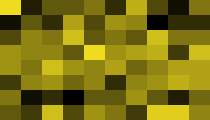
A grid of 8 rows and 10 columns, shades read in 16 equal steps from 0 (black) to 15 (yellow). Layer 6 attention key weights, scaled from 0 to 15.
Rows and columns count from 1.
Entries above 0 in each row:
10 9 10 10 10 10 9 10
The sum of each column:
59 48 65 58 68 59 68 69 55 70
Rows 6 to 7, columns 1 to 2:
4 9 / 8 1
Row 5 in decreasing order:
13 11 11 11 10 10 9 9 8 7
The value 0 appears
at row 2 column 8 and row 7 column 4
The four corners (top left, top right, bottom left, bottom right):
15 8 6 9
